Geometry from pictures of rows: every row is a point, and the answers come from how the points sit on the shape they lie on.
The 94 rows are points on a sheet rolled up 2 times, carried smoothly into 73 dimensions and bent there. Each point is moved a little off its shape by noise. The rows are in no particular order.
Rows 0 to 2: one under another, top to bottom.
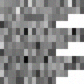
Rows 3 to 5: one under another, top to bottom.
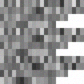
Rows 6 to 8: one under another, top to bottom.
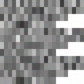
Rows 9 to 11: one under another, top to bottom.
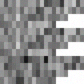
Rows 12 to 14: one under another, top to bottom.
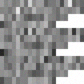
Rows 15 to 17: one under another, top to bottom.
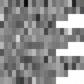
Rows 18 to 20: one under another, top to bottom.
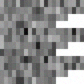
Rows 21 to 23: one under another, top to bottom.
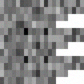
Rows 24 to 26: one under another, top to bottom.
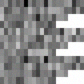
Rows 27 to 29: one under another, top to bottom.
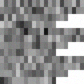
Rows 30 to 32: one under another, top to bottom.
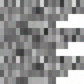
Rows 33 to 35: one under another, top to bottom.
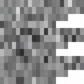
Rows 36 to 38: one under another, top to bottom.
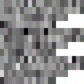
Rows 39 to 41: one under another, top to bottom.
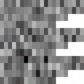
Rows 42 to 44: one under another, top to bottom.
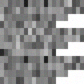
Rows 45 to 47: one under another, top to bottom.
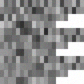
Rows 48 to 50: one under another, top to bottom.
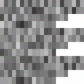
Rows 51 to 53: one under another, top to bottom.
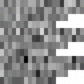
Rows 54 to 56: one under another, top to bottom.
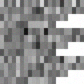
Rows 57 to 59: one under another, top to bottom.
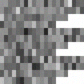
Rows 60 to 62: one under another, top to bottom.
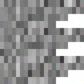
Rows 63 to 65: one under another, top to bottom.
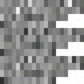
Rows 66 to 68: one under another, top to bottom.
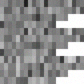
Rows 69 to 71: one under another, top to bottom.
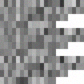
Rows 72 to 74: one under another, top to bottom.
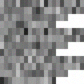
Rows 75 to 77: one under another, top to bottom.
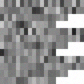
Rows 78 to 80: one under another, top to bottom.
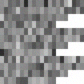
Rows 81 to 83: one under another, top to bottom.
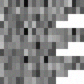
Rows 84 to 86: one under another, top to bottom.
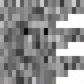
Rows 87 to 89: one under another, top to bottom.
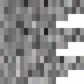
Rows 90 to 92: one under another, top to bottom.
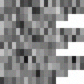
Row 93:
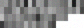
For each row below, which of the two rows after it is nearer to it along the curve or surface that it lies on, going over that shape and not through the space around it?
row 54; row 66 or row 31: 31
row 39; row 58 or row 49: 58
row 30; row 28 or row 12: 12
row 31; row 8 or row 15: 8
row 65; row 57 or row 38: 38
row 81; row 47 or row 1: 1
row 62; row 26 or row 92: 92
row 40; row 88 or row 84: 84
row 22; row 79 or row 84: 79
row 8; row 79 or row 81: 81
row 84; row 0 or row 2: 0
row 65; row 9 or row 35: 9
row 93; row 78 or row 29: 29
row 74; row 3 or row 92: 92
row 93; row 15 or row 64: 15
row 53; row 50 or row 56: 50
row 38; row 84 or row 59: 84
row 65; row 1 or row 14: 1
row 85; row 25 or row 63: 63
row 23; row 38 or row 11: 11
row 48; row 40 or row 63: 40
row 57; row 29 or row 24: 24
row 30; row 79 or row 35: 79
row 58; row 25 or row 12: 12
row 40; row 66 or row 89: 89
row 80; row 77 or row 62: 62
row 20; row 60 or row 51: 60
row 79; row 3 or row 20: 3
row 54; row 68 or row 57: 68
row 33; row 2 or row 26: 2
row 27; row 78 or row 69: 69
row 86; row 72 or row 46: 46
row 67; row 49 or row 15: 15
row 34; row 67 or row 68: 68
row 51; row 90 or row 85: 90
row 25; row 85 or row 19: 19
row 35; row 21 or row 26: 26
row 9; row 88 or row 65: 65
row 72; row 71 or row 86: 86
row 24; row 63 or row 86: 86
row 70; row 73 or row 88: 73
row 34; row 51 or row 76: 51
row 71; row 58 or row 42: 58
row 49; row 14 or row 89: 89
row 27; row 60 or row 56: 56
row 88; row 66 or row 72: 66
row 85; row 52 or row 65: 65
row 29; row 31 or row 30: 30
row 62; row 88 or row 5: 5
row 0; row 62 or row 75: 62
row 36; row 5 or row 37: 37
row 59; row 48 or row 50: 48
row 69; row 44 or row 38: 38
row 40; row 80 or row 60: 80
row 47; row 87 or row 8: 8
